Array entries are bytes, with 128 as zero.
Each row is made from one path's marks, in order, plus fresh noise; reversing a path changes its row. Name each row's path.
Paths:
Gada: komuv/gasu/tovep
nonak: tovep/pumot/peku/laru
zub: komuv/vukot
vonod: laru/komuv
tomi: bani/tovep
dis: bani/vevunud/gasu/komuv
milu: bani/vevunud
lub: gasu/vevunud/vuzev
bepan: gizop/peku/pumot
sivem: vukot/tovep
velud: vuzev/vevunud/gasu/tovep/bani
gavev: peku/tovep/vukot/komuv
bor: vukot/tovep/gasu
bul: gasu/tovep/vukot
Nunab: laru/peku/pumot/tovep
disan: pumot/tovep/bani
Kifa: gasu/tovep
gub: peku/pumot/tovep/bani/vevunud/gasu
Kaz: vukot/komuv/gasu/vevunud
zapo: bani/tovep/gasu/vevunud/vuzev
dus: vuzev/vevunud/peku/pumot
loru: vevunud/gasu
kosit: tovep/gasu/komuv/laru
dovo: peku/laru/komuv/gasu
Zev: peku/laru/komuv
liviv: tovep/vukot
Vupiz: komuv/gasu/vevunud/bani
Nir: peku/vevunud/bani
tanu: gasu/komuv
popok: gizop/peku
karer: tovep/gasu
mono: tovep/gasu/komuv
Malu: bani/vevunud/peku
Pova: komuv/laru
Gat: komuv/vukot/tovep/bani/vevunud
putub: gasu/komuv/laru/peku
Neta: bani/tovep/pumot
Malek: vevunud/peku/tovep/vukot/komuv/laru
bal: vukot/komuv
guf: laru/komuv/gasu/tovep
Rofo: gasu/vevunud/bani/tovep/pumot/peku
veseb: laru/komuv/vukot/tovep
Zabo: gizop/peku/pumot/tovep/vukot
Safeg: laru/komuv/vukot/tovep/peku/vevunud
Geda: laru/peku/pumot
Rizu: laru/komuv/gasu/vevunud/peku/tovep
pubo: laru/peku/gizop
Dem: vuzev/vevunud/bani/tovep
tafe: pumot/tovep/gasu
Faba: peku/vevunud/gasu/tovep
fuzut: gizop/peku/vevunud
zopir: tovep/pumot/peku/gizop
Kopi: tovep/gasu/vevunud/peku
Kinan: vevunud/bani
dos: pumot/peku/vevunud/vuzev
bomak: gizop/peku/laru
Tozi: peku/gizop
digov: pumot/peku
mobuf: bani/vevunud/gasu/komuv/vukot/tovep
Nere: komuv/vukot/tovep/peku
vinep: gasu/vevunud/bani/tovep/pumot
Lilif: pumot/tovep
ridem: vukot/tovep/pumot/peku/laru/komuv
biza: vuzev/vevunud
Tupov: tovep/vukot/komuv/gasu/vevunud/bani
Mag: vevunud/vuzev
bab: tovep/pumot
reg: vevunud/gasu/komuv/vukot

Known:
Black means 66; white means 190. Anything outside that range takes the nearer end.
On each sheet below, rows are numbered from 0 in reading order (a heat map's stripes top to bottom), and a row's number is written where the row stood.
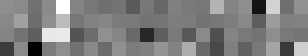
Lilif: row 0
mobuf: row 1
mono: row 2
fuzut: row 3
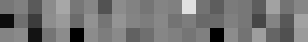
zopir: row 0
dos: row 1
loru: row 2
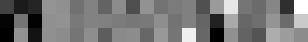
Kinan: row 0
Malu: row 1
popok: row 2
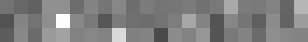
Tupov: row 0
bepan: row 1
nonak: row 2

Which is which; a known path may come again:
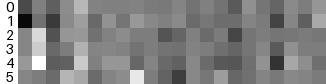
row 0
Rofo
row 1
dos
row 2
reg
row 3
Zabo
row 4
liviv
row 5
kosit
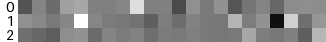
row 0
nonak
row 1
Lilif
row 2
Tupov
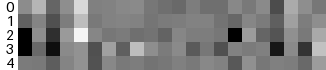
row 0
veseb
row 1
Rizu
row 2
digov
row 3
Mag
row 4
gub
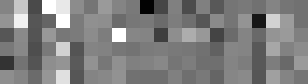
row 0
bal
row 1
sivem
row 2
bomak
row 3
Faba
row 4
zapo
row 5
guf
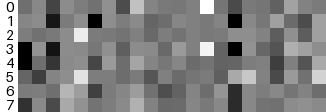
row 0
pubo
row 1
loru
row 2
vinep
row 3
popok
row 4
lub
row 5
disan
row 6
dovo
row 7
putub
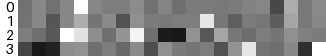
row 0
Nunab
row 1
zopir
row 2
vonod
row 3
Kinan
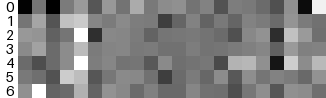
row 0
biza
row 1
gavev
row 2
Kifa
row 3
mobuf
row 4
tomi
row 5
dis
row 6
bul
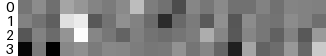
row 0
Malek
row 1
mono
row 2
bepan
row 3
Malu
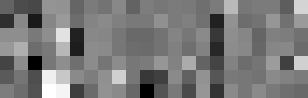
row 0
Vupiz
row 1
Kopi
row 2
tafe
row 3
bor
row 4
fuzut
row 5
Zev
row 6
tanu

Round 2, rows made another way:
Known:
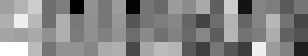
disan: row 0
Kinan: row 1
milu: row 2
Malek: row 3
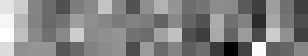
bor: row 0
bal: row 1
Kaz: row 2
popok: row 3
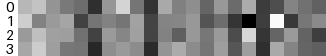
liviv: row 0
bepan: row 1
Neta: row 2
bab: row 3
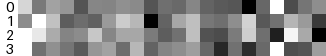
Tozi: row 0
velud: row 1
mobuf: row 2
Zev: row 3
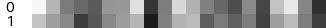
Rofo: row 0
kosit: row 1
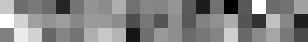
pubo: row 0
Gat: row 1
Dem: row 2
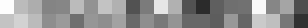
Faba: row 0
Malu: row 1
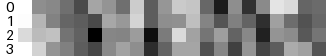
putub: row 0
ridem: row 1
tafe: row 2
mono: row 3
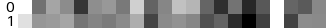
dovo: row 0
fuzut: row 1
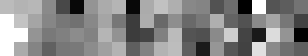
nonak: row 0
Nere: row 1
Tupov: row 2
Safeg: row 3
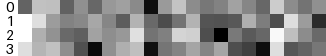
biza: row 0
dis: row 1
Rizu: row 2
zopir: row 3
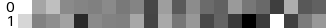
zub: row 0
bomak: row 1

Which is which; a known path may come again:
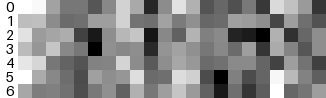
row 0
Kopi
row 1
sivem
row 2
Zabo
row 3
Lilif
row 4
bor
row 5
Rizu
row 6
Geda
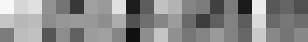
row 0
gub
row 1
Nir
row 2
biza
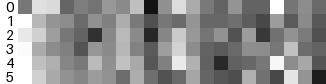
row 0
dus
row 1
gavev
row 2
karer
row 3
Kifa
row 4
Faba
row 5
dis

